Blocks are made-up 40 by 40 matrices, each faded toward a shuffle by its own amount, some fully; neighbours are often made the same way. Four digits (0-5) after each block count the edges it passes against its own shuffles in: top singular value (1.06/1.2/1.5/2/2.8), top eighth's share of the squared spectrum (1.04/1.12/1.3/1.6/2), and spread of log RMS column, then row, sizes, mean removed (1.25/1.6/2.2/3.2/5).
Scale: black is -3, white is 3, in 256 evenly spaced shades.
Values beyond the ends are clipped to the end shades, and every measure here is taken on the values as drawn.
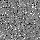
0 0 0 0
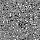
1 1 0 0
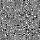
3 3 2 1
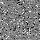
2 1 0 0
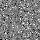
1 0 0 0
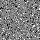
0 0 0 0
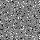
2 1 0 0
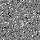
1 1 0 0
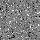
0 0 0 0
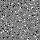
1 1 0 0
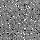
2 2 0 0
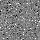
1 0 0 0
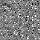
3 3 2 1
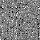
3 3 1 1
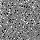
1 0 0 0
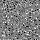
1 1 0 0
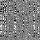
4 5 3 2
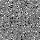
2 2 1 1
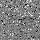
0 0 0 1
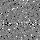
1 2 0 1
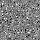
0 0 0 1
